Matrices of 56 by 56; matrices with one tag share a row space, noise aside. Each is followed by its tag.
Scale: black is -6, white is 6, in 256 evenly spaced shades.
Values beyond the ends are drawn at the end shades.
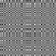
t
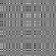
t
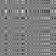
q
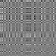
t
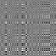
q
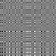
t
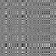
q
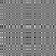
t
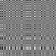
t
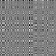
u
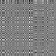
u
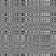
q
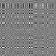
u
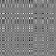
u
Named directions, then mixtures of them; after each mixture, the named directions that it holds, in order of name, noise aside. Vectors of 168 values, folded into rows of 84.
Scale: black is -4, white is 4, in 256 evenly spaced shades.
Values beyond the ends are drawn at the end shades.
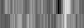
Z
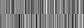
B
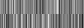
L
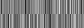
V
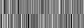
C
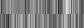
L, V, Z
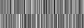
B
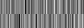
B, V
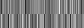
V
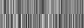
C, L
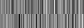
B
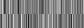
C, L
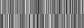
V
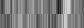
Z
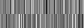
B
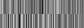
B, C, L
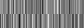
B, L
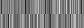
V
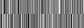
C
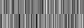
B, C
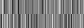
B, C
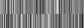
L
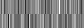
C, V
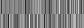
V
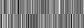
C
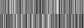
L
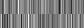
C
